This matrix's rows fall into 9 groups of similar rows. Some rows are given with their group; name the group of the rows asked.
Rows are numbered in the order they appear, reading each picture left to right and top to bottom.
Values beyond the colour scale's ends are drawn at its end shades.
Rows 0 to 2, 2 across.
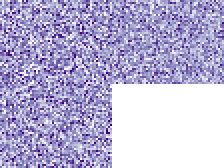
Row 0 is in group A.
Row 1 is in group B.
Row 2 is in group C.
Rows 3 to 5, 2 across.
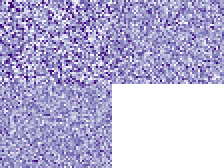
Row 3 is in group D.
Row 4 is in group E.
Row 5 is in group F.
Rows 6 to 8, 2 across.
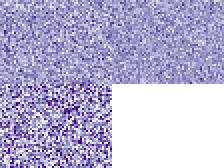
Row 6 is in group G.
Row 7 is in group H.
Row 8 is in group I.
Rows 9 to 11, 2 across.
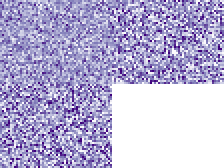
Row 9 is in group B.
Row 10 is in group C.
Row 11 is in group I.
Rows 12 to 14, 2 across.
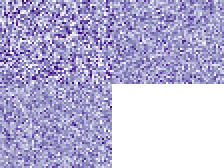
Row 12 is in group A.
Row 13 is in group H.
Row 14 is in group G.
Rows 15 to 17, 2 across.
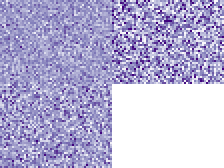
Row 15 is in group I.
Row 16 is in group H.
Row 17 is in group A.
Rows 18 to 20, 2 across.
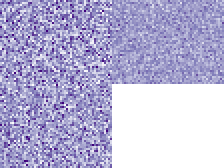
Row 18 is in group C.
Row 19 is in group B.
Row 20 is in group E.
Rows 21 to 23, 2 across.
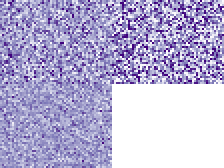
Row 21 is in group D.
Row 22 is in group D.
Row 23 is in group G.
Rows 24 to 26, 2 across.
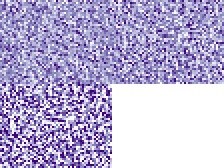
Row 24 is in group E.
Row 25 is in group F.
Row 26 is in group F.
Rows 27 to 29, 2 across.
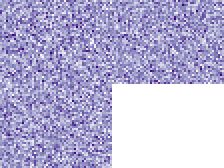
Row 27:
C
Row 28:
C
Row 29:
G
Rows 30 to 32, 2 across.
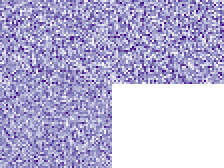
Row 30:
C
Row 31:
C
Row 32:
F
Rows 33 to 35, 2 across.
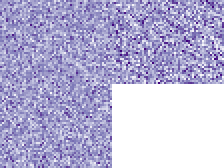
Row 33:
C
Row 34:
G
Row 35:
B
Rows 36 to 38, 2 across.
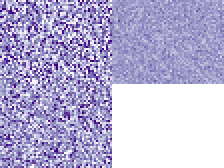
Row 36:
E
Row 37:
C
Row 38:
A
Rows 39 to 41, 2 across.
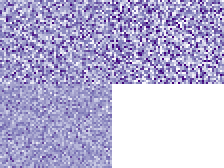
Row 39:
C
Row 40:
E
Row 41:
B
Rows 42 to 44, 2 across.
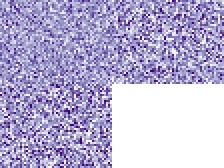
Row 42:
F
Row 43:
C
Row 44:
I
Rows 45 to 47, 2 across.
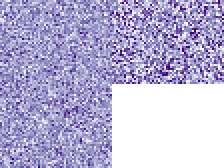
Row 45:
A
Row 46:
A
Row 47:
I
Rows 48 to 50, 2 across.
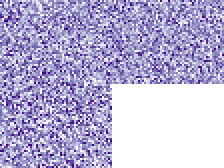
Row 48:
B
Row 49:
E
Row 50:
C
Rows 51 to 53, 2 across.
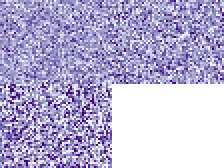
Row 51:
G
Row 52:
A
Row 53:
D
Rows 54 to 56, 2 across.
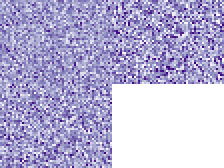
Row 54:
F
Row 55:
A
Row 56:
A
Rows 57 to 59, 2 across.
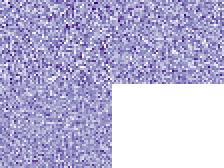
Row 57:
I
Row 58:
C
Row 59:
F
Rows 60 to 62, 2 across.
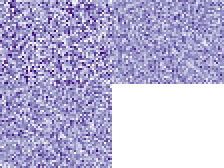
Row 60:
D
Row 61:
C
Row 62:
C
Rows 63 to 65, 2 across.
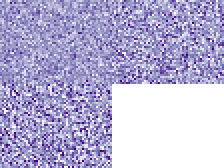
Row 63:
A
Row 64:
A
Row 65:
F
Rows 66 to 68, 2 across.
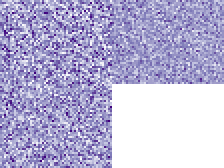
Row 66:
G
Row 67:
H
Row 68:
B
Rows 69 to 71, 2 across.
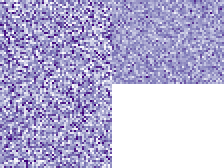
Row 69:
G
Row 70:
F
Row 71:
D
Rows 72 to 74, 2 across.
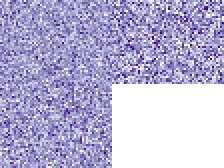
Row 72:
A
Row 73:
B
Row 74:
I
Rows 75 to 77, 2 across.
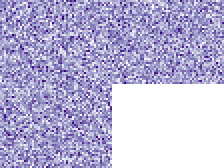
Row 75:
C
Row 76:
B
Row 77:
G
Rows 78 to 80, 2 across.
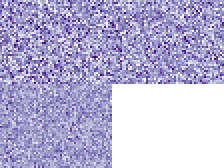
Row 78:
B
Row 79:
G
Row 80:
B
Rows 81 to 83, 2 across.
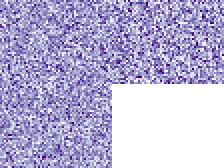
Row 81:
I
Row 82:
E
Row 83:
B
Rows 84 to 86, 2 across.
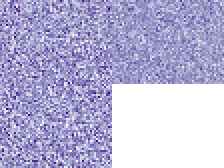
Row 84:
F
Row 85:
H
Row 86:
F
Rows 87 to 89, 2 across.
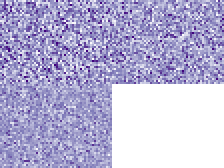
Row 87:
E
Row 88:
A
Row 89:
E
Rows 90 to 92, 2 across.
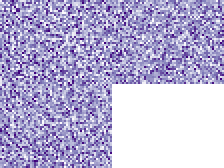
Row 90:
F
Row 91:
A
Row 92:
F
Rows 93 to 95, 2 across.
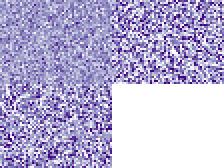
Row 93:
I
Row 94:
C
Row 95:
A
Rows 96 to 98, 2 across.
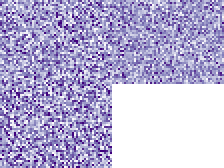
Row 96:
G
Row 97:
B
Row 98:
F
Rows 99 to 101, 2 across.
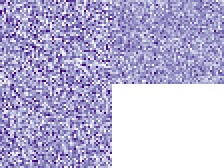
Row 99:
C
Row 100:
B
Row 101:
F
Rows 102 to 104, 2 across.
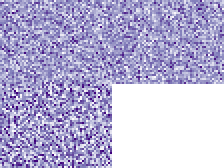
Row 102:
G
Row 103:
D
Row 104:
F
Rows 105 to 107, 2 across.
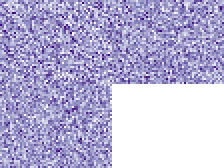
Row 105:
G
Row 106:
F
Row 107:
I
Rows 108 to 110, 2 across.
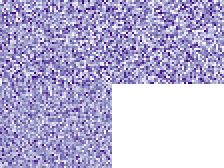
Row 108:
F
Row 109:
H
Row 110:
F
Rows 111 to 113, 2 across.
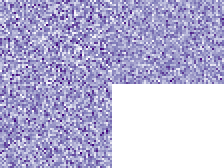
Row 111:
I
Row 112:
A
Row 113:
E
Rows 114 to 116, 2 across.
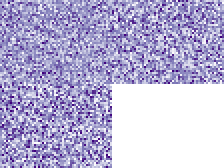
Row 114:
B
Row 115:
C
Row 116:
B
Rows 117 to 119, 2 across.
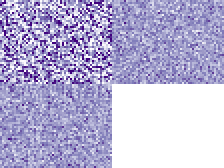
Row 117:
G
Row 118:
H
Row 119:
D
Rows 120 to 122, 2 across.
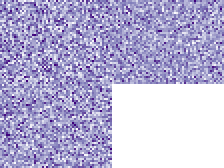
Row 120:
E
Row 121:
F
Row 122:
G
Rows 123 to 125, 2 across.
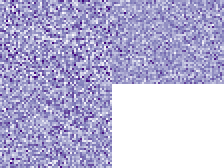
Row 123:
F
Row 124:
G
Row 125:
I
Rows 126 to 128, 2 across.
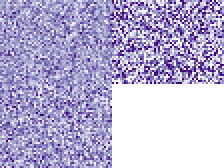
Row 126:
A
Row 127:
B
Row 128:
B
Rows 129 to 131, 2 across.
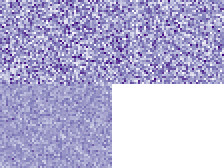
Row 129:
I
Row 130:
E
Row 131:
C
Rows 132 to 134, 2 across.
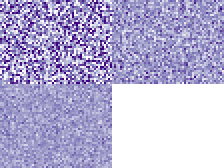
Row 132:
I
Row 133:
F
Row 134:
G
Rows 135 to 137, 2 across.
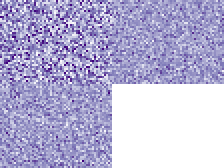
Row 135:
E
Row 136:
A
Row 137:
F
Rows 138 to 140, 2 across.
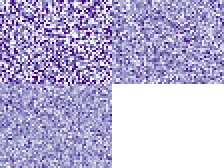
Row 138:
F
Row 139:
G
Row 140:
B
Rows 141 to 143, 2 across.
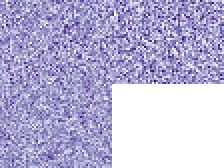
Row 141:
I
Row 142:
C
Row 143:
A
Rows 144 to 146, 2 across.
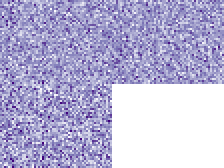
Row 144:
B
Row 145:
E
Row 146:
B
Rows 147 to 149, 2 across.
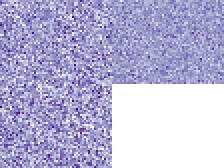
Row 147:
G
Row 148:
A
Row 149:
H
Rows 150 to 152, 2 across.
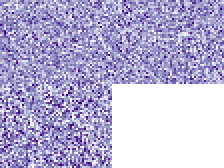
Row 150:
G
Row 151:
F
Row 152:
H
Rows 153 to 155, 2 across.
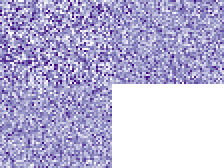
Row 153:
H
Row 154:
F
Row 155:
B
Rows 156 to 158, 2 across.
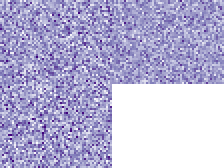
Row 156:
A
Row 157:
H
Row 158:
B
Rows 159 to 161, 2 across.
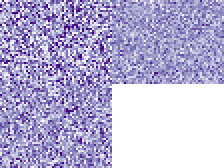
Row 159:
I
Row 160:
B
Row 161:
I
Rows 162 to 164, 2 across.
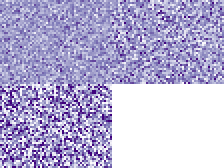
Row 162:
I
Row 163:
H
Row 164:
B
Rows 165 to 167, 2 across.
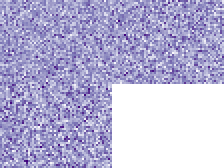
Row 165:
A
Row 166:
C
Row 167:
D
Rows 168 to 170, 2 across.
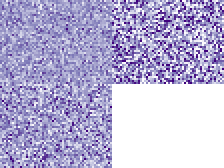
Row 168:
B
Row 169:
H
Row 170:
B
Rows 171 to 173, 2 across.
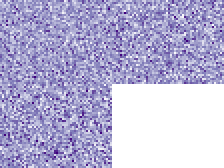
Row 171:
F
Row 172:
G
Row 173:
A
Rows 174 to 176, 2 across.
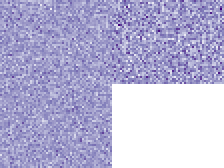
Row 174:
B
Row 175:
F
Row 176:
I
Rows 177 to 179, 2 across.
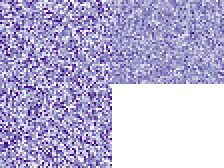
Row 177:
H
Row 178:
A
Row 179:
E
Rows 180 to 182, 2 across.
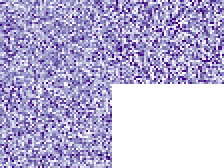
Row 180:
G
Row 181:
E
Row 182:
B
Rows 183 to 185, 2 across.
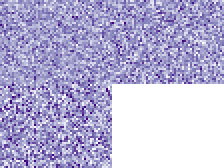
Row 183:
G
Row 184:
H
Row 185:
D
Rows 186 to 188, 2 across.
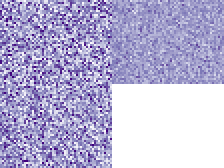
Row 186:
B
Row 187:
E
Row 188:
E
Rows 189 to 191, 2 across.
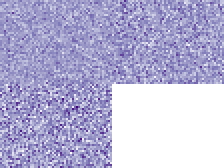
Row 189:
G
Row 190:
D
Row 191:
I
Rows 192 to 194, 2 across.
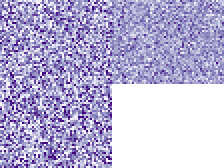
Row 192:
B
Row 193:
B
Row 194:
A
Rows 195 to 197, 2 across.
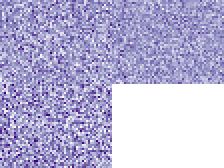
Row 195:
C
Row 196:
B
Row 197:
F
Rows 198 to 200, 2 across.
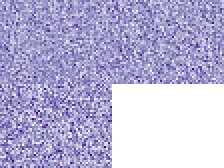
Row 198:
F
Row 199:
E
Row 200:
B
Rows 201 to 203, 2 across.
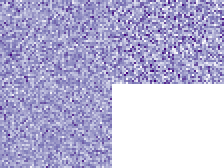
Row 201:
D
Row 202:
C
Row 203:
G
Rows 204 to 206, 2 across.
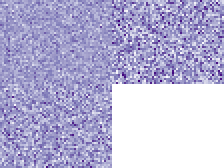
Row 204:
G
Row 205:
B
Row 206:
G
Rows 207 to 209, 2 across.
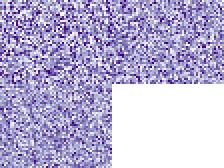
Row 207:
A
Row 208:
D
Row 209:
G
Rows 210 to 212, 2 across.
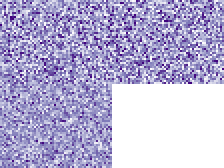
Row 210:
A
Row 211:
H
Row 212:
A
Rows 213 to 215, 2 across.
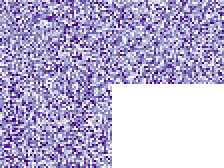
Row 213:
I
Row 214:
B
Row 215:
D
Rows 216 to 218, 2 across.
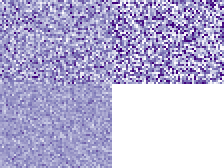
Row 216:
F
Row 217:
G
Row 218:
C
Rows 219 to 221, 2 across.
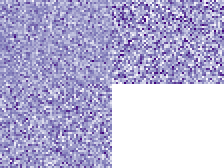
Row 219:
E
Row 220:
B
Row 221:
I
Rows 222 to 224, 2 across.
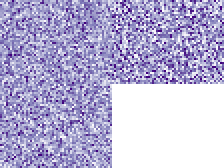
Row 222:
D
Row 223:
F
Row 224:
C
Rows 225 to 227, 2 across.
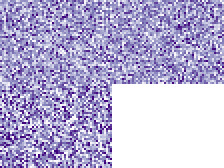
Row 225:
C
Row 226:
I
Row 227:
A
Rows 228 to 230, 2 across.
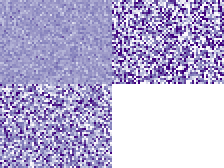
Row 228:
A
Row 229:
A
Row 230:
H
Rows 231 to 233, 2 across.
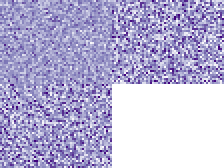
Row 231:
H
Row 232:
C
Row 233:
F
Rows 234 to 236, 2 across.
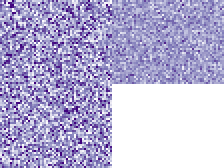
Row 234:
D
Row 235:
H
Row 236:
I
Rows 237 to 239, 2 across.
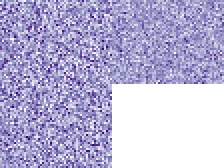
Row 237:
E
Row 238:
G
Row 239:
E
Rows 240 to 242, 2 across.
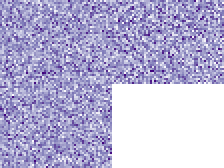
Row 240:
B
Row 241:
C
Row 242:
G
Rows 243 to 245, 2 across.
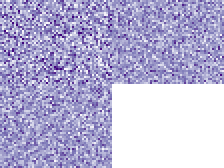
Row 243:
A
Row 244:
C
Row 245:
H
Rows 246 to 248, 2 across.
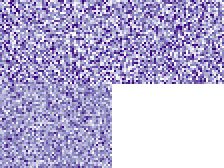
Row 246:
F
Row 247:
I
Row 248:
D
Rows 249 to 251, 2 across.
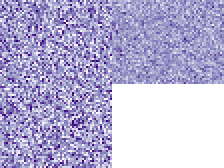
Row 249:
E
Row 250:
G
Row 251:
G
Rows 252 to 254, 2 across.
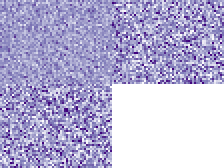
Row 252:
E
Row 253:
G
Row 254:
I
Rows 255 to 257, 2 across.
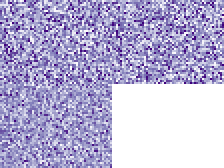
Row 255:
H
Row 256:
G
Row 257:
E
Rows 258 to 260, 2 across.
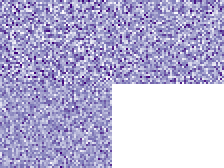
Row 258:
F
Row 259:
F
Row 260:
I
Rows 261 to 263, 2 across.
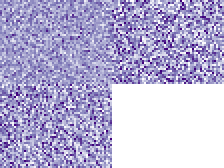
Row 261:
C
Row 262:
H
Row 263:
E
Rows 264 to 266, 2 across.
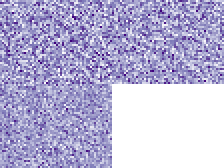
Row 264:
G
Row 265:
C
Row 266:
E
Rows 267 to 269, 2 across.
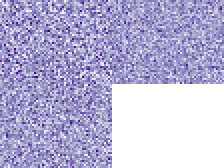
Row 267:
F
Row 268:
F
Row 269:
C
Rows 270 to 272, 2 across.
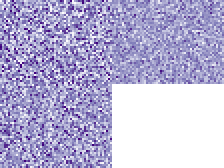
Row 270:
F
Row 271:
H
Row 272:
E
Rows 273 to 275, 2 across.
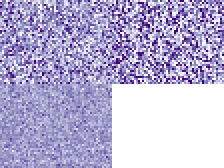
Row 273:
B
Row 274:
E
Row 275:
D
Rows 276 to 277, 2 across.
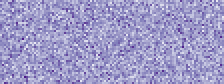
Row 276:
D
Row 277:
B
